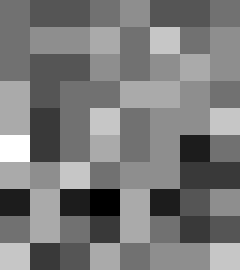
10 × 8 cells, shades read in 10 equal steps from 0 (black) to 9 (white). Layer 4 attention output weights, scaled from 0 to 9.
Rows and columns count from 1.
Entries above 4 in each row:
1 5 4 4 5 3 5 3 2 5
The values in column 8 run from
2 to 7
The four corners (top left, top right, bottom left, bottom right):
4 4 7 7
